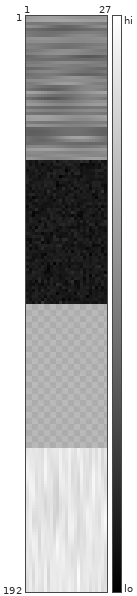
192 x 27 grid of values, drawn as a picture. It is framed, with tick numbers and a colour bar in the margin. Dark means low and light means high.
It is made of 4 by 1 panels. Panel 1,1: middling, streaked across. Panel 2,1: very low, fine-grained, faint in contrast. Panel 3,1: high, checkered, faint in contrast. Panel 4,1: very high, streaked downward, faint in contrast.
